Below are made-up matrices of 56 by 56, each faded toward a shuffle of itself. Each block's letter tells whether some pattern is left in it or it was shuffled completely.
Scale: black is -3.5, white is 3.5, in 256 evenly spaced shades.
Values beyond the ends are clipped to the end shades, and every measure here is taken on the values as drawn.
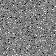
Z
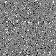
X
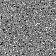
Z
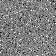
Z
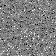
Z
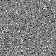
X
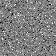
Z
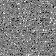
X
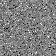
Z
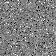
Z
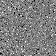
Z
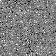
Z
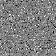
X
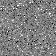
Z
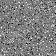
Z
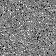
Z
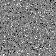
Z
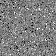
Z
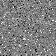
Z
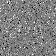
Z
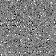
X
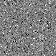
X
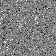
Z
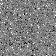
Z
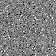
X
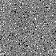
X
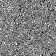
Z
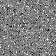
Z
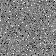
Z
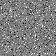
Z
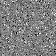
Z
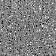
X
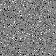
X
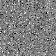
X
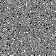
X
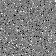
Z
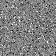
Z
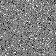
Z
